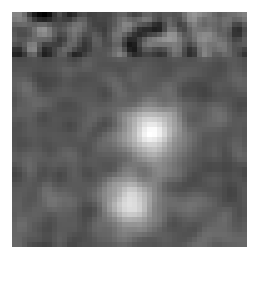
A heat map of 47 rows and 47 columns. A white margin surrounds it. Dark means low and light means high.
Bumps: two. Seam: horizontal, 20% of the way down, the bottom part calmer. Lone odd cells: none. Histogram: skewed, a long tail of high values.
